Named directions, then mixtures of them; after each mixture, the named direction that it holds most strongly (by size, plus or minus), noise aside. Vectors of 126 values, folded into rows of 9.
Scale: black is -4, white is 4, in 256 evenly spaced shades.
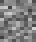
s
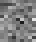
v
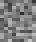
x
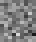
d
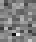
d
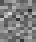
s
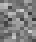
v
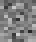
x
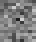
v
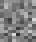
d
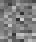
x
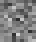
v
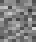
s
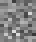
d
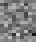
d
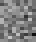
d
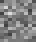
s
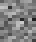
s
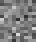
s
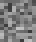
x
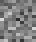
s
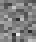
d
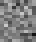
x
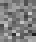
d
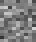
s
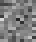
v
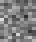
d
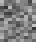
s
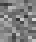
v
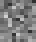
x
